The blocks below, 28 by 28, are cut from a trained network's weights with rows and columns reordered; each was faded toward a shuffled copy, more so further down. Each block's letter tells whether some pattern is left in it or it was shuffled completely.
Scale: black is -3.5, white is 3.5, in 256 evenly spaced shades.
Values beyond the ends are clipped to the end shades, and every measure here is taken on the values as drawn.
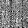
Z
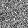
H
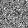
H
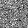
H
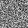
H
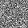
H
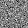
H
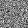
Z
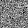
H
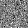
H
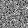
H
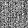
Z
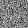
H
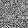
Z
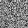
Z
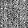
Z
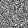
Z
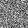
H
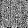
Z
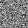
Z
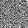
Z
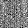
Z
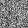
H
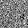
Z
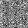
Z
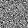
H
